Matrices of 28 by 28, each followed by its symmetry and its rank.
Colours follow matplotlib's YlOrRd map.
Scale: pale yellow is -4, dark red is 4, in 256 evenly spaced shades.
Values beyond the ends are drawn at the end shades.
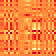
neither, rank two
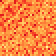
symmetric, full rank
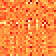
neither, rank five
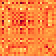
symmetric, rank three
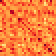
symmetric, rank five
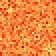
symmetric, full rank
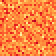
antisymmetric, full rank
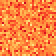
antisymmetric, full rank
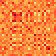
symmetric, rank three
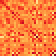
symmetric, rank five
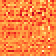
neither, rank five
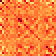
symmetric, rank five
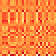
neither, rank two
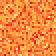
symmetric, full rank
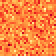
antisymmetric, full rank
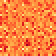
neither, rank five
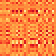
neither, rank two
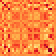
symmetric, rank three
